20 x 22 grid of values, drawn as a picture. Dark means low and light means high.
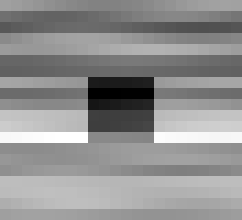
Values change most from cell to cell in the centre. Streaks run across, left to right. The centre is the ninth with the lowest average. An odd patch, lower than its surroundings, sits in the centre.
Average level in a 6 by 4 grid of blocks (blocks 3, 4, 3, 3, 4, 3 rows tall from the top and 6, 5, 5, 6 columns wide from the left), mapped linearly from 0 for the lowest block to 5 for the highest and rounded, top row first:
2 2 2 2 | 2 2 2 2 | 2 0 0 3 | 5 2 2 5 | 3 3 3 3 | 4 4 3 3
